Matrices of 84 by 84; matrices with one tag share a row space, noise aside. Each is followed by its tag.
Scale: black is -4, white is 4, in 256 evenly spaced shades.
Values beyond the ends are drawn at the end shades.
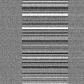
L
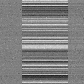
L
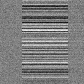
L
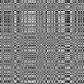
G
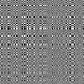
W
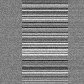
L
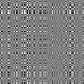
W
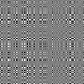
W
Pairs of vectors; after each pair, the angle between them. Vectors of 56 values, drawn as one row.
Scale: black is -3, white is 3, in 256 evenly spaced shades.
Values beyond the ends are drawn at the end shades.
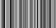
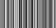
partly aligned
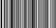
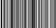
nearly parallel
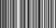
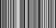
nearly parallel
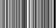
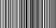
orthogonal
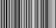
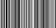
nearly parallel
